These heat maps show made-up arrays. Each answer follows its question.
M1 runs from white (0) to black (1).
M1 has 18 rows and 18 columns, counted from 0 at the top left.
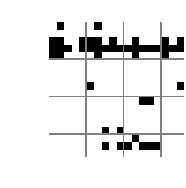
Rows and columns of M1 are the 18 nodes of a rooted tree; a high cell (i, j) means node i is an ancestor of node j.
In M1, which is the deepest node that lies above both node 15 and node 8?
2
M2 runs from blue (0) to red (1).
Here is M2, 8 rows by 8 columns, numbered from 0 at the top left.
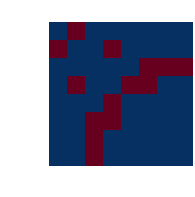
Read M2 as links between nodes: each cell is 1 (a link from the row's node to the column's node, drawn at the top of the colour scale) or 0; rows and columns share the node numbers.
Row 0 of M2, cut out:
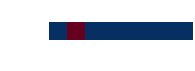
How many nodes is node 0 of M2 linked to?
1
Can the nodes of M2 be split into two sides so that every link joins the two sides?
yes
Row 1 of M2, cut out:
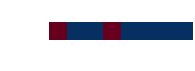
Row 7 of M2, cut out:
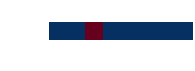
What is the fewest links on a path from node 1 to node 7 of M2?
4
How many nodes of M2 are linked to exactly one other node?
4
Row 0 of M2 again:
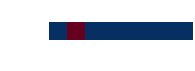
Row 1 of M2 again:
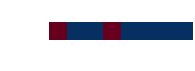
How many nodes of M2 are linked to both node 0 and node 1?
0
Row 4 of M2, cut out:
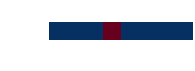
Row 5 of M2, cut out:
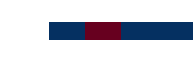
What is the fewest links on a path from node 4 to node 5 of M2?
2
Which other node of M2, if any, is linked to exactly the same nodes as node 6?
node 7
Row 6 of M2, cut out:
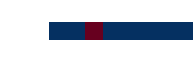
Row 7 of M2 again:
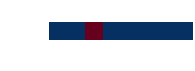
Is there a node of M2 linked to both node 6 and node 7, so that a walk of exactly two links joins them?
yes
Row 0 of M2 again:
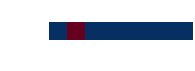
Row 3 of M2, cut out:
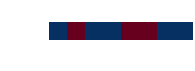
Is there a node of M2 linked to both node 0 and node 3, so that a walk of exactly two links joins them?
yes
